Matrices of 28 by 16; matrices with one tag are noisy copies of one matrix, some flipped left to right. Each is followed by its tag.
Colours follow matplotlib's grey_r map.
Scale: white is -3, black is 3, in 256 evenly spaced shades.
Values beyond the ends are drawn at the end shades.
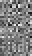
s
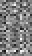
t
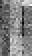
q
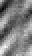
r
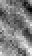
r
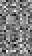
t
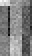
q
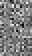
s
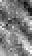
r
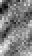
r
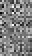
s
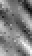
r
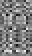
t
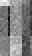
q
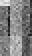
q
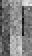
q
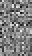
s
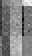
q
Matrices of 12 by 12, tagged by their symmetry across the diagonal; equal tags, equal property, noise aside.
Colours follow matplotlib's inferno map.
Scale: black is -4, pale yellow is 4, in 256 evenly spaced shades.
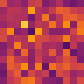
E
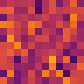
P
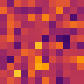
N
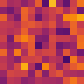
P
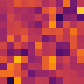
N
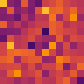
E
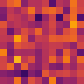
N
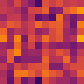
N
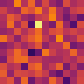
P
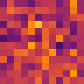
P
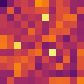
E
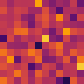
N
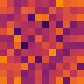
E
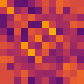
E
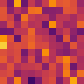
P
